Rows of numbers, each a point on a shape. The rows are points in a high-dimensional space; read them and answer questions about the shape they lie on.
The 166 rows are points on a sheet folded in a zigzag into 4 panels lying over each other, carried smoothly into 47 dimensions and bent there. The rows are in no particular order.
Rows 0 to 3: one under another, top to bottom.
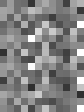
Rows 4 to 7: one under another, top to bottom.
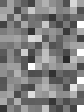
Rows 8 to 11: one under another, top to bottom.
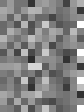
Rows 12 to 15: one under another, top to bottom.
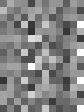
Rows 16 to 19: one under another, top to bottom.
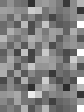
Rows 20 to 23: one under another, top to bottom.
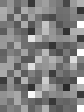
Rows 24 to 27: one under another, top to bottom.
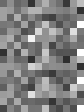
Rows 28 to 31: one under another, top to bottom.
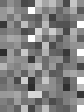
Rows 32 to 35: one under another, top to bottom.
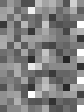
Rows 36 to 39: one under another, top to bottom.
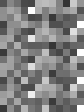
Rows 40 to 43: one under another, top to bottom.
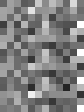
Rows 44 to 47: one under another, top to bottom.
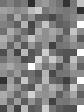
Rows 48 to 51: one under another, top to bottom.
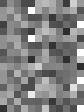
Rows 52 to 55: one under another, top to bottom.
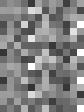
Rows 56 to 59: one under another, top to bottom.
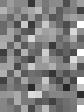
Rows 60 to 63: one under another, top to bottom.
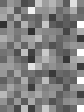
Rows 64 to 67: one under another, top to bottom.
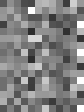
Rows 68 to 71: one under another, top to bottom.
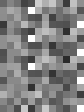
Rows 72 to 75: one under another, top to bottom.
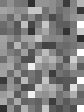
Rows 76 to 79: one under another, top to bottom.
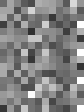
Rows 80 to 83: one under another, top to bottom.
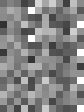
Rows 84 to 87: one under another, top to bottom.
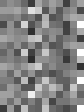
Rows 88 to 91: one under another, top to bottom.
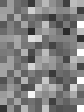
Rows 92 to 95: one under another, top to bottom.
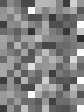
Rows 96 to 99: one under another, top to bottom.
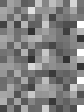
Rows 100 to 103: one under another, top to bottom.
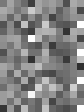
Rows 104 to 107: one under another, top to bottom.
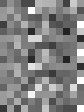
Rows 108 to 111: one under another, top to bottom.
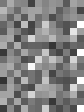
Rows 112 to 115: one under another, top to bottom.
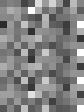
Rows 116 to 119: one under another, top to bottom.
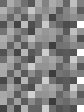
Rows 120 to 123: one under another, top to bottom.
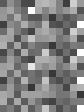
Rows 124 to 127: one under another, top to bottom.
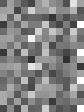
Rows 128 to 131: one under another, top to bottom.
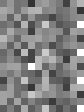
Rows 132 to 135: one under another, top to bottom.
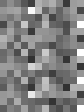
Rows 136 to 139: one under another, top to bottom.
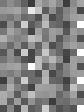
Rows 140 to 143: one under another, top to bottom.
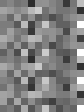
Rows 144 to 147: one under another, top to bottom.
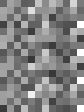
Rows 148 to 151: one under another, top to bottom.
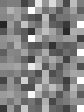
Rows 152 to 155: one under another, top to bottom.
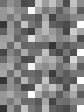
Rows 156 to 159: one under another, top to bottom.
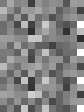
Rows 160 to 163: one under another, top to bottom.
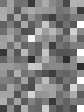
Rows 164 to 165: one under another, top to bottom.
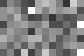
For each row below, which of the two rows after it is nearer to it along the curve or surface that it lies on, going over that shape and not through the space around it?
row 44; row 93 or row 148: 93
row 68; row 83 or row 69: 69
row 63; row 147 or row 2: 147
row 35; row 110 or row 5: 5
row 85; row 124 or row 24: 24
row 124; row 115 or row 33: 33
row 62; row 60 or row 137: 137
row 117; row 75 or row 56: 75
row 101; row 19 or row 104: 19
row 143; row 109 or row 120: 109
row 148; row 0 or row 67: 0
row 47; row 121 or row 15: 121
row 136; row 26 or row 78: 26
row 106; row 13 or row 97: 13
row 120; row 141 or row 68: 68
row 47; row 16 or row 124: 124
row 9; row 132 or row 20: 20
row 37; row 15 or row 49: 15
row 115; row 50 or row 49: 50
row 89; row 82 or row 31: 31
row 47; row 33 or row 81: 33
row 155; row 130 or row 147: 130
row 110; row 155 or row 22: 22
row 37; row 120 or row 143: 143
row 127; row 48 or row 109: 109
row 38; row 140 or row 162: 140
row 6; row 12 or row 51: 51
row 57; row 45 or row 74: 45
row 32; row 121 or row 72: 121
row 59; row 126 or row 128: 126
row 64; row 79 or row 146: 79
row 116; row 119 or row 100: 119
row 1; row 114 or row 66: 66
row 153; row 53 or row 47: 53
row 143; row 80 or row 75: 75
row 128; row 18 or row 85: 85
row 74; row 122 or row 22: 122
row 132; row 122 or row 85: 85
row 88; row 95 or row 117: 117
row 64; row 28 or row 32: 28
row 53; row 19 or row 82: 82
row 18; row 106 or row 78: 78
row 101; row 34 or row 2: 34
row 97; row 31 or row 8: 8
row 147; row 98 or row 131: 131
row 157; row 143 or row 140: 140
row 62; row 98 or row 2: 98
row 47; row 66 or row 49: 66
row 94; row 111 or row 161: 111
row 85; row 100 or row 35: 100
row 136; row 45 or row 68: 68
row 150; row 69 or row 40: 69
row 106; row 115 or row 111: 115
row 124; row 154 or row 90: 154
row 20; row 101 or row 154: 154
